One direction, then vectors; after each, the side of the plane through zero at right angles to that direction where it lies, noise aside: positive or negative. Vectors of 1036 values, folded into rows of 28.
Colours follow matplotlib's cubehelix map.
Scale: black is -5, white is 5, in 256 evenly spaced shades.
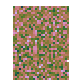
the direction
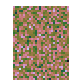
negative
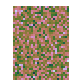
positive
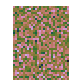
negative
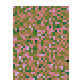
negative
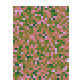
positive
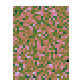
negative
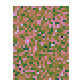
positive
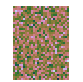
positive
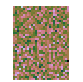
negative
